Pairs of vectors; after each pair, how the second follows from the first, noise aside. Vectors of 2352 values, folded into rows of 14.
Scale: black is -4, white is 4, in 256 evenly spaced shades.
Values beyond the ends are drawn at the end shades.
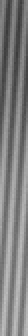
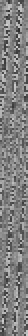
sign-scrambled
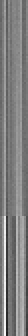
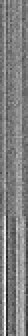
copied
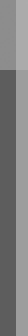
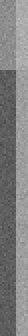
copied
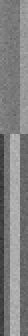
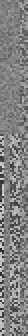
sign-scrambled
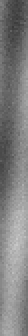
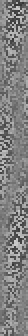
sign-scrambled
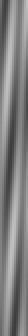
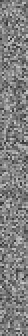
shuffled
